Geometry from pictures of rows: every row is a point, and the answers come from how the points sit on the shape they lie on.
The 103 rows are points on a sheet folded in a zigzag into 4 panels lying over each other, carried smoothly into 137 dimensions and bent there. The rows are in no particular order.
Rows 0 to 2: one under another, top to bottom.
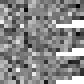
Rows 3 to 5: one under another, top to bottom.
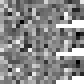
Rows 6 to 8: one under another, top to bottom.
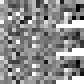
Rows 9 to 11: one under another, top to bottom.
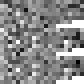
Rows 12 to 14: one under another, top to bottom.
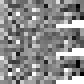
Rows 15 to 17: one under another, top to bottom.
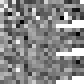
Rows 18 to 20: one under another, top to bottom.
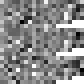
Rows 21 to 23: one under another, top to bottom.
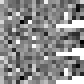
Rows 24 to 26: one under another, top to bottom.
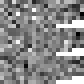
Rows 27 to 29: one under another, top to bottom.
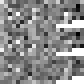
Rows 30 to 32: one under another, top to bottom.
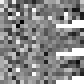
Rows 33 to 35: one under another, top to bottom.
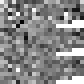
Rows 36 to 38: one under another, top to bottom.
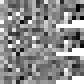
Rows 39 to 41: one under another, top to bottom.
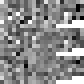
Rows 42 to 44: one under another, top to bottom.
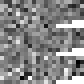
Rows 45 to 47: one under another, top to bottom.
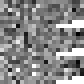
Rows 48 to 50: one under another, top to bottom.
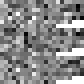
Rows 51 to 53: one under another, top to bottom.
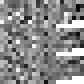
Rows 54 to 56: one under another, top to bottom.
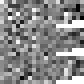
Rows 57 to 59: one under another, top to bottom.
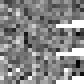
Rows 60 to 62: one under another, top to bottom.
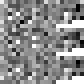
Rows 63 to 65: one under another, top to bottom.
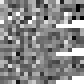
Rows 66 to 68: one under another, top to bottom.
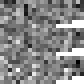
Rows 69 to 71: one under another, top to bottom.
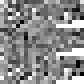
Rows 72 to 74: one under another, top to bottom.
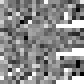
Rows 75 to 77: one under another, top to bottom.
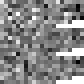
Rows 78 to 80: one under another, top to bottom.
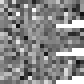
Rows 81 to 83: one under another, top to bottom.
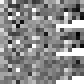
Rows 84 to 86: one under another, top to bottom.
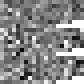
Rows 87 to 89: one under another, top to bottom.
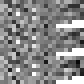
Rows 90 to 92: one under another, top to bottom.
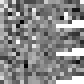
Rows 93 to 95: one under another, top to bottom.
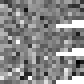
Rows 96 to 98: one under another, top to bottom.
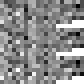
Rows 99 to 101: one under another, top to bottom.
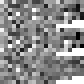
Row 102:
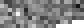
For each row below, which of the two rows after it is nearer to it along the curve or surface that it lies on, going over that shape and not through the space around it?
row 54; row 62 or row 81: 81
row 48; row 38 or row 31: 31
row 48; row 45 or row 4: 4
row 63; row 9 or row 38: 9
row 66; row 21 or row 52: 21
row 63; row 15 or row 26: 26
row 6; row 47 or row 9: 47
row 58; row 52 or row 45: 45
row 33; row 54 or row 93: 54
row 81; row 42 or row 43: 42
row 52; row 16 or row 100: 100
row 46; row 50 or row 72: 72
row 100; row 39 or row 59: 39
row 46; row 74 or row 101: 101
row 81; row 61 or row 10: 61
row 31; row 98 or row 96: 96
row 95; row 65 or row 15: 15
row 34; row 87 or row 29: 87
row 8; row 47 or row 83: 47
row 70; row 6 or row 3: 6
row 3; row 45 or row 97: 45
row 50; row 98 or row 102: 98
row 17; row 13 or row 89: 13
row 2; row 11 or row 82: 82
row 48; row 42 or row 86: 42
